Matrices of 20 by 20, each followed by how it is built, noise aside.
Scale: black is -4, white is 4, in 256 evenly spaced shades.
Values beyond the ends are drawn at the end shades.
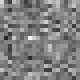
low rank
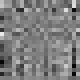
low rank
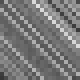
Toeplitz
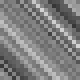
Toeplitz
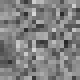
low rank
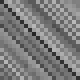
Toeplitz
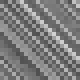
Toeplitz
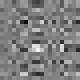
low rank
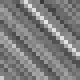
Toeplitz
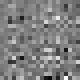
low rank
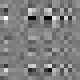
low rank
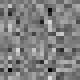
low rank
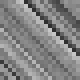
Toeplitz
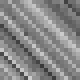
Toeplitz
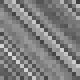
Toeplitz
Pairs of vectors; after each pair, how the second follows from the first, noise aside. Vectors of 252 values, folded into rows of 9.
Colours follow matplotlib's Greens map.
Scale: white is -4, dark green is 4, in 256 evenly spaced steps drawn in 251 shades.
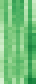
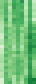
copied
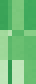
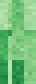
negated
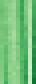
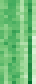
negated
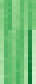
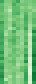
negated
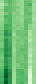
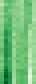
copied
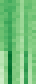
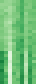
negated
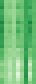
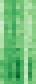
negated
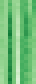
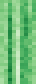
copied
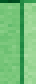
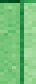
copied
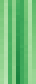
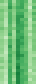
copied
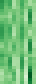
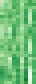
negated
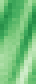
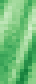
negated
